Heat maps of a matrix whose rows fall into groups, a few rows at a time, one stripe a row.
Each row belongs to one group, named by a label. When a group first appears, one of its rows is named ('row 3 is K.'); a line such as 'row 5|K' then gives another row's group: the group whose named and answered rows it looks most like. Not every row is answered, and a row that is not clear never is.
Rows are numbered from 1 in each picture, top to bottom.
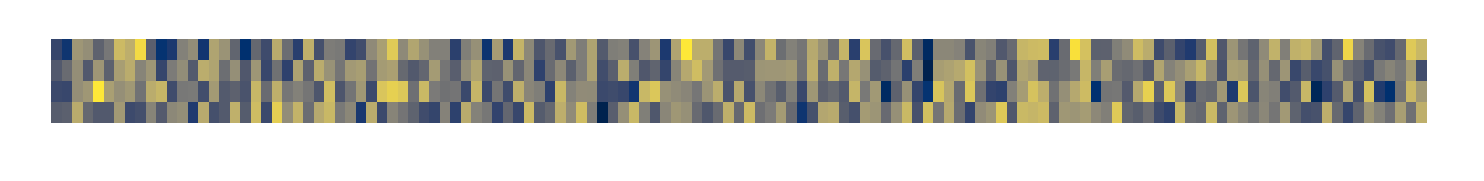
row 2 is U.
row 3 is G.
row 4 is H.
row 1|G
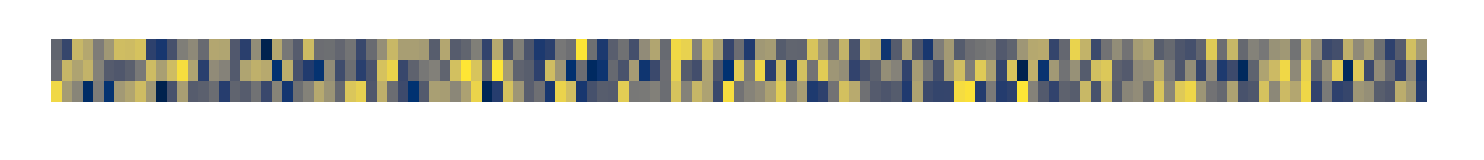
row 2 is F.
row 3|U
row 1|G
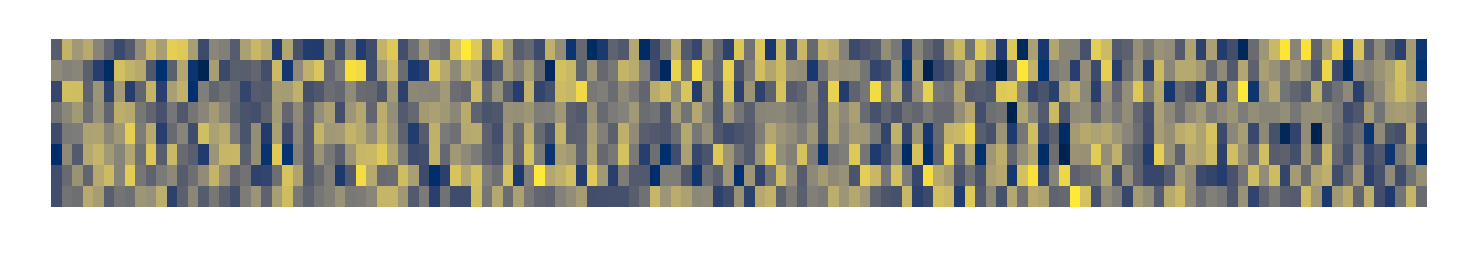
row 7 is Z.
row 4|U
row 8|G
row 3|H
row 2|U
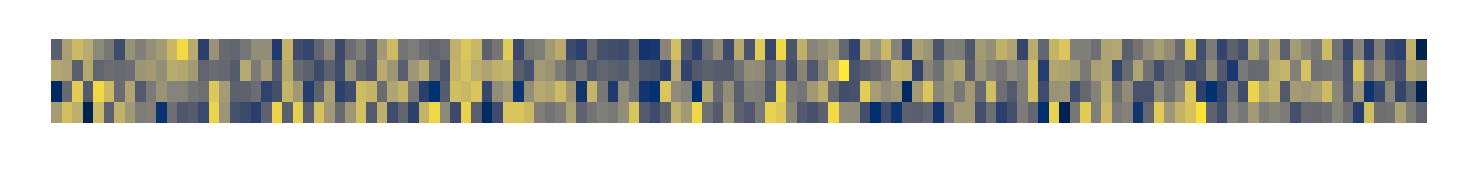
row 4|U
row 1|F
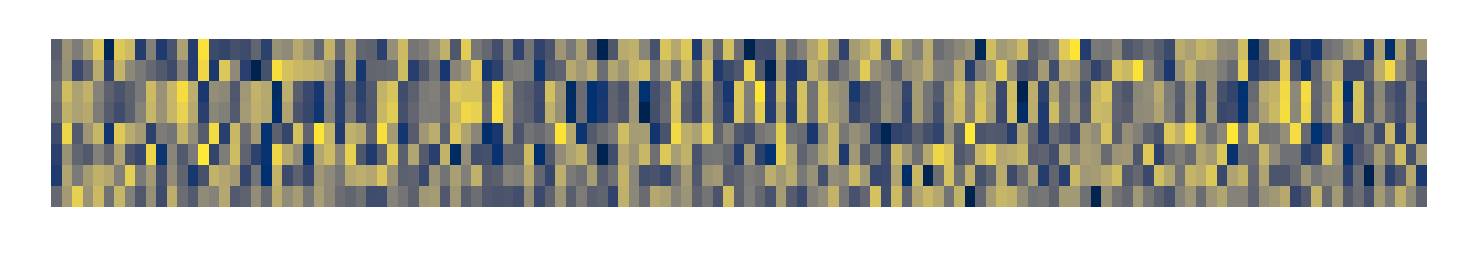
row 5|U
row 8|H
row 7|U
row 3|F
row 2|H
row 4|F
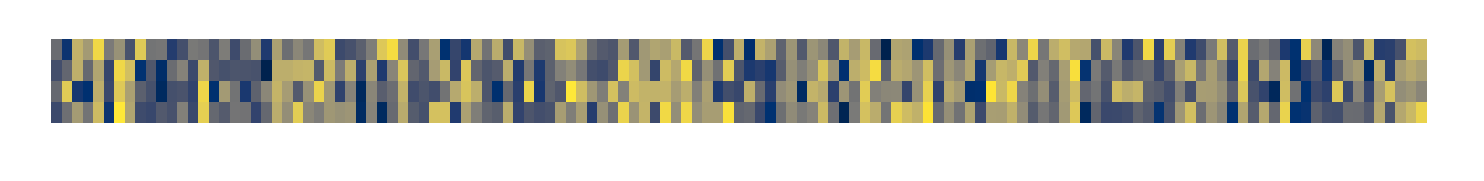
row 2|H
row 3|H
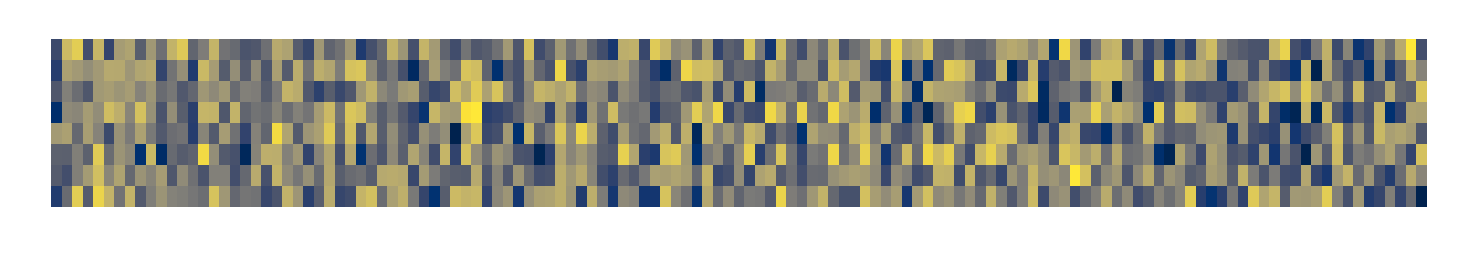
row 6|H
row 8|Z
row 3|Z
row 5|H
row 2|U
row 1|H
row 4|U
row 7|G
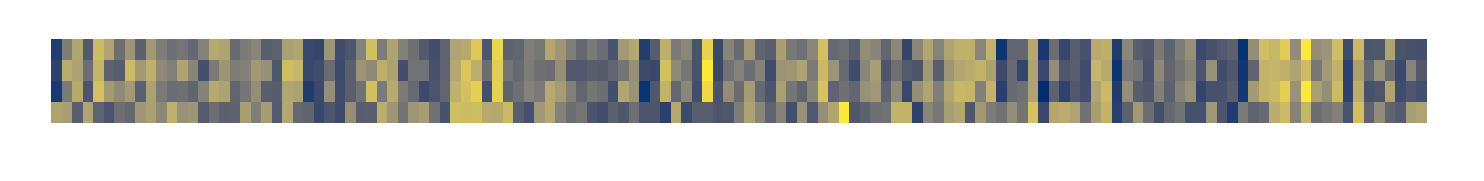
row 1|Z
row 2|F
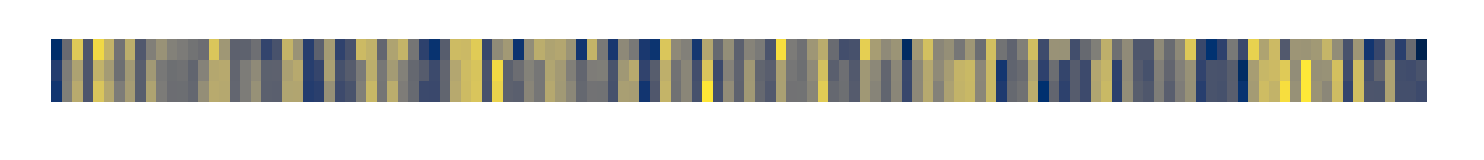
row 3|Z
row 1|Z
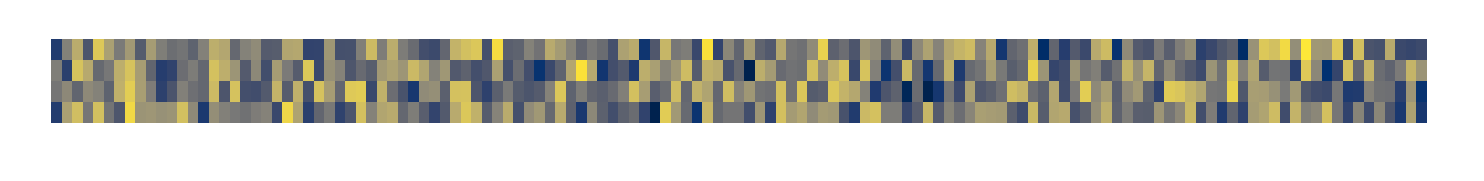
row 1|Z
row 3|U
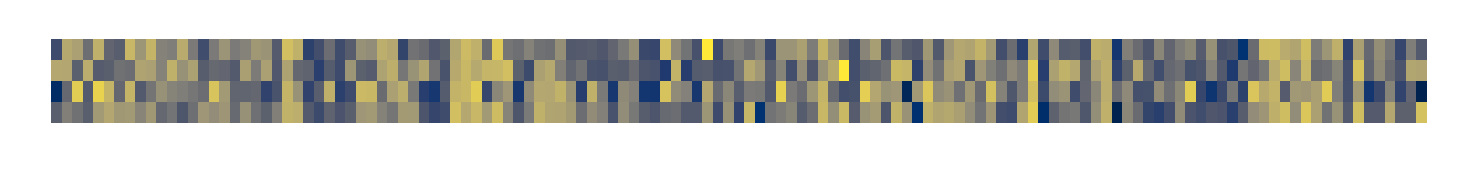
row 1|F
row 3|Z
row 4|Z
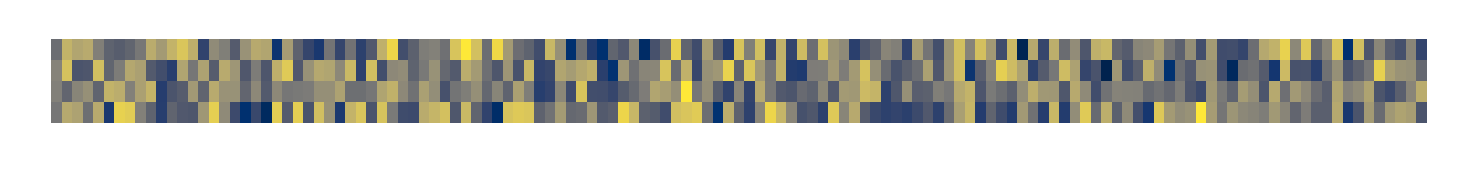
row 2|H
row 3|G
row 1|F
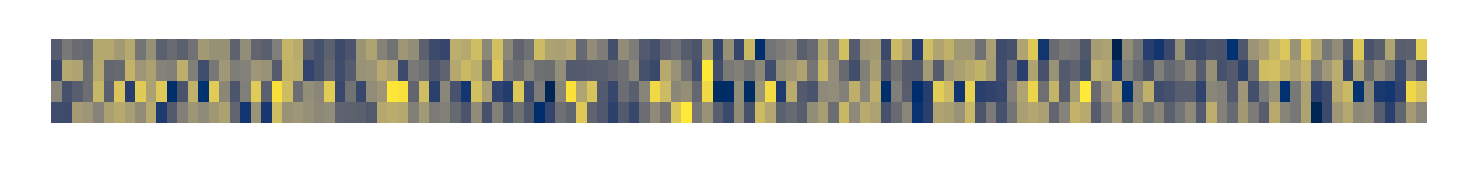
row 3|G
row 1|Z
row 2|F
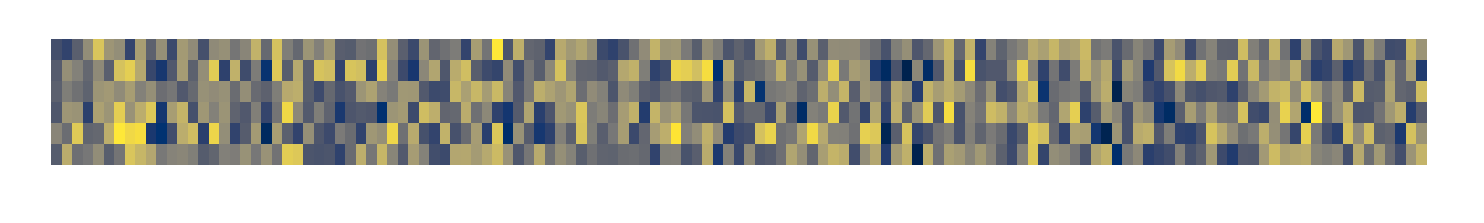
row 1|G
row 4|H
